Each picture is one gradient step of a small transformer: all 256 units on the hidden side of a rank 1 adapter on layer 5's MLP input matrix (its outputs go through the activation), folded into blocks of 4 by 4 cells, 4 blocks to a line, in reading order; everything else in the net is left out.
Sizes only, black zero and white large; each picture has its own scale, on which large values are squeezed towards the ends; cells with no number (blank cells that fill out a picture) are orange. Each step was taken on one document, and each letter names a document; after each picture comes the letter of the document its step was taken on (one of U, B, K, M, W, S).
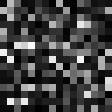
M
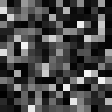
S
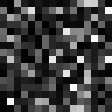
M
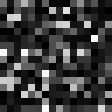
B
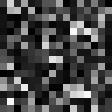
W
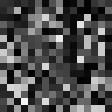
S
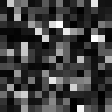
B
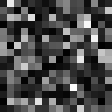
M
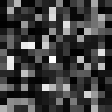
W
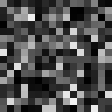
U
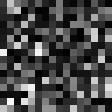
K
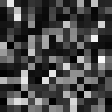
K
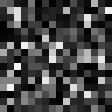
U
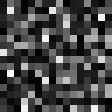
K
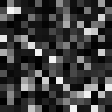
W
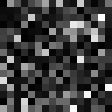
W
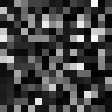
M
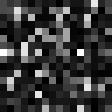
B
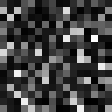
S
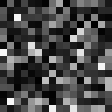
M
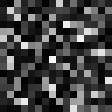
W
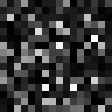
B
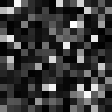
W
